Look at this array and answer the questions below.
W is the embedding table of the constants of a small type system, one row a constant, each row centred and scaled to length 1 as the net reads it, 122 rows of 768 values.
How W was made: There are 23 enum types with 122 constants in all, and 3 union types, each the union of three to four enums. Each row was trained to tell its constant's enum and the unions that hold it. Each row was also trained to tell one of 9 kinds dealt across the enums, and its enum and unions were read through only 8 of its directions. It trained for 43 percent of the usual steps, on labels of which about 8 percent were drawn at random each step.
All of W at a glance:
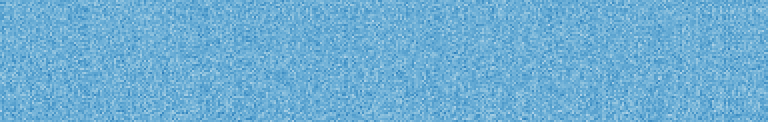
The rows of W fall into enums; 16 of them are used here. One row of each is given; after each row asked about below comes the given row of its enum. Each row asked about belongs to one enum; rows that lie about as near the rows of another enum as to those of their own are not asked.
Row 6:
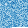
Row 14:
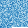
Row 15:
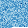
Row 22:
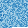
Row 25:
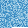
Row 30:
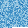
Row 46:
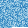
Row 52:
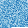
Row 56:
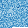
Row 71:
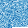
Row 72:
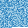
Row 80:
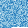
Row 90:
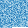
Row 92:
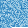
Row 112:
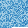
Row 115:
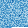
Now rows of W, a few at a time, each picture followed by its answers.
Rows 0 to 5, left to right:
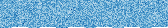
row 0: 80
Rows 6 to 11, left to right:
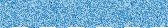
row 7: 112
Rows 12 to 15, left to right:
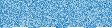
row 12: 90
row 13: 52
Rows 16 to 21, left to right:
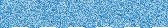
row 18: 30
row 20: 52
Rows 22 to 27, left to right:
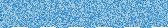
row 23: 71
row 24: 115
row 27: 14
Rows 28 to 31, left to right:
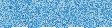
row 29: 30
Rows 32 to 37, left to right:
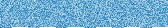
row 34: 14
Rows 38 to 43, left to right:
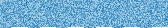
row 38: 72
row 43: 71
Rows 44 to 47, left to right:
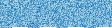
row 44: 46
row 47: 6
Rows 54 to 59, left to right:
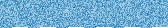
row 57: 56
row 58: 25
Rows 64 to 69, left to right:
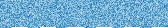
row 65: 30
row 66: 92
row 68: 22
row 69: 25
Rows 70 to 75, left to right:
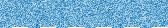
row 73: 52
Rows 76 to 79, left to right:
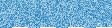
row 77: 46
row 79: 52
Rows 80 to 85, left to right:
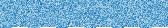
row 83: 115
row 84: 115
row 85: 15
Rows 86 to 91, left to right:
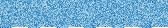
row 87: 30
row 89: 71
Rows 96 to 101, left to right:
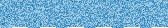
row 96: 46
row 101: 46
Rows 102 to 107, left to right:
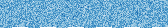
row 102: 6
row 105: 6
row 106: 6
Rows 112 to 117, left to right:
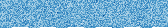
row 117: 115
